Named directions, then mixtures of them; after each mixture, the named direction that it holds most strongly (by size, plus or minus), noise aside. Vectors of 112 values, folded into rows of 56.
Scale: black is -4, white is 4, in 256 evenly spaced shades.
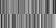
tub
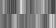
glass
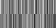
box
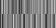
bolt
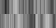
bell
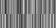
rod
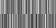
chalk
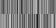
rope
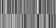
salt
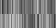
salt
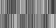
glass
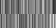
rod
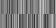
rope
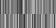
rod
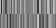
salt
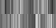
bell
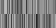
rope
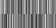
chalk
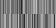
rope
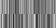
bell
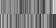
tub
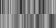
glass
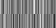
box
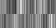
glass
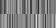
chalk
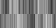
bell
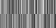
box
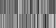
chalk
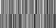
box
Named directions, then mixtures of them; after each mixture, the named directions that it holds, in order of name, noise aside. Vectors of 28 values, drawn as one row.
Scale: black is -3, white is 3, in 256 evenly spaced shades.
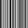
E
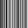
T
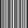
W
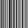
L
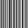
L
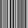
E, W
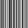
L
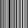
L, W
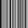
E, T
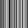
L, W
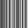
L, T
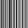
L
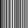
T, W
